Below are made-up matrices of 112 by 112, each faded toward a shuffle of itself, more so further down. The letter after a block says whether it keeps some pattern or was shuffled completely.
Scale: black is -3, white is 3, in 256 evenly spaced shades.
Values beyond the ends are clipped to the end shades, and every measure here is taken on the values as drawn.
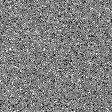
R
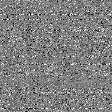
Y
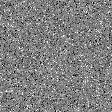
R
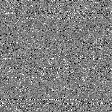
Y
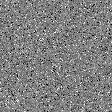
R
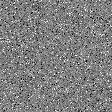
R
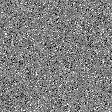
R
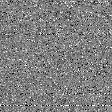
Y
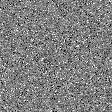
R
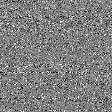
Y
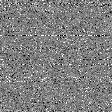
Y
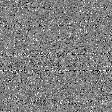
Y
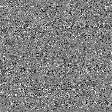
Y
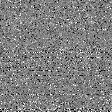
Y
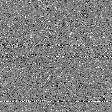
Y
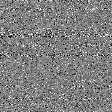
Y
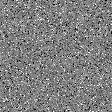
R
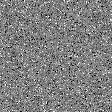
R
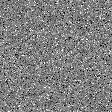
R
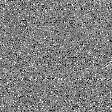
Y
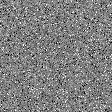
R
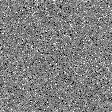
R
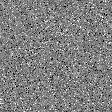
R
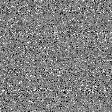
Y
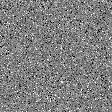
R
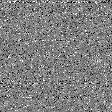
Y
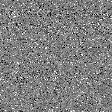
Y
